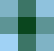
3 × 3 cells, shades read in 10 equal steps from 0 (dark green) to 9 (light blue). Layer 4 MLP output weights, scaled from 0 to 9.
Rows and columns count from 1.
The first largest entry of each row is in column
3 1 1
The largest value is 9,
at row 3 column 1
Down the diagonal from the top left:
7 0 7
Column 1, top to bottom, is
7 5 9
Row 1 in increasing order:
3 7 8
